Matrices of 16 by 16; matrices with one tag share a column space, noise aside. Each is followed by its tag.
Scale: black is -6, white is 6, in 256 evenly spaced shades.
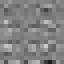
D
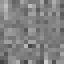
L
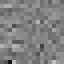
D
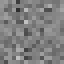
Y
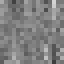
Y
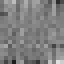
L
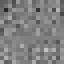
Y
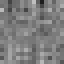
Y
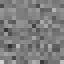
D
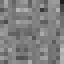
Y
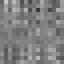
Y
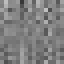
Y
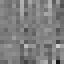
L
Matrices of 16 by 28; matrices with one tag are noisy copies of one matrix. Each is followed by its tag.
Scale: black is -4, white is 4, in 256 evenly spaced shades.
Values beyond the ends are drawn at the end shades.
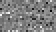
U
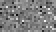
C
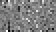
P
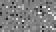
C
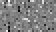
P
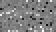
U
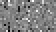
P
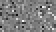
C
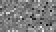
U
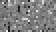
P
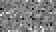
U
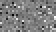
C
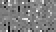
P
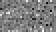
U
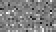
U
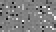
C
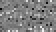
U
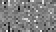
P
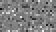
U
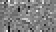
P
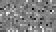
U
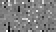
P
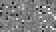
C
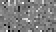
P
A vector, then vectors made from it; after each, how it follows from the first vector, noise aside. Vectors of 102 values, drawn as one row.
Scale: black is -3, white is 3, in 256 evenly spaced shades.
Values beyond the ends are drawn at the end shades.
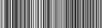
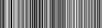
negated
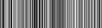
negated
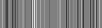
partly zeroed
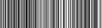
reversed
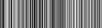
negated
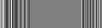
partly zeroed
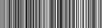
wrapped around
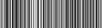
copied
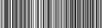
copied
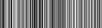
negated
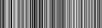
negated
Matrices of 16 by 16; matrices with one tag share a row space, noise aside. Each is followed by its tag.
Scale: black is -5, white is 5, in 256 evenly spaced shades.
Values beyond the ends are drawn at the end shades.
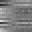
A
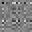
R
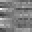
A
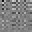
R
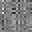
R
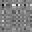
R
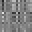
R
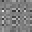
R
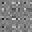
R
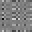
R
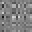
R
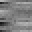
A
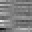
A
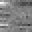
A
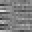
A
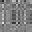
R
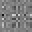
R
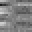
A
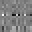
R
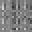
R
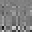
R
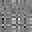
R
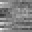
A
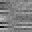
A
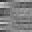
A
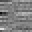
A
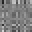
R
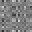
R
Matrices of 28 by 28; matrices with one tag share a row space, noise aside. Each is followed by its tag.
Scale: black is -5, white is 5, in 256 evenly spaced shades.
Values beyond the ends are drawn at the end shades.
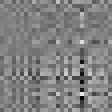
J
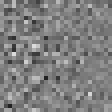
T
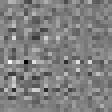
T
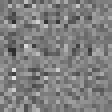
T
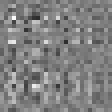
T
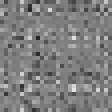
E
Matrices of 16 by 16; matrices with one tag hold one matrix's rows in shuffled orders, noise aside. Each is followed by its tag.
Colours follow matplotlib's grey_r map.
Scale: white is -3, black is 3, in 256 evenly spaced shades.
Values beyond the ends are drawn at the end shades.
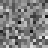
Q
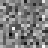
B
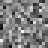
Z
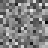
Q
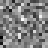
Z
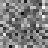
B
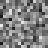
Z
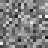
Q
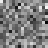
Q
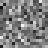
Z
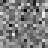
B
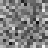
B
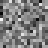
Z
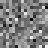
Q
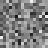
Q
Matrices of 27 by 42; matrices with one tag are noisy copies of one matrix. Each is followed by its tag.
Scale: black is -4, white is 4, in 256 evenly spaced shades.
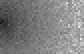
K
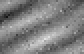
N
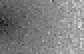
K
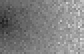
K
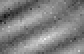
N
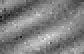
N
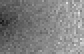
K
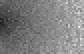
K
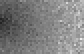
K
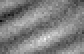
N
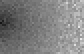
K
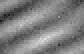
N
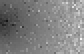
K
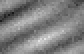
N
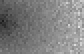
K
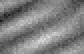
N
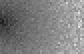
K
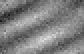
N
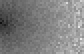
K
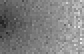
K
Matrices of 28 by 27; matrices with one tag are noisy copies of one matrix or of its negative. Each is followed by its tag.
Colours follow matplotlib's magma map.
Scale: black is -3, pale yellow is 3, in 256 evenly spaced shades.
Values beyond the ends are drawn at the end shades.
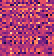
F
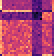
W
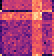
W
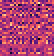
F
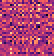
F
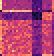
W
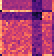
W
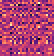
F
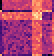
W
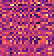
F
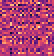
F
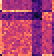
W
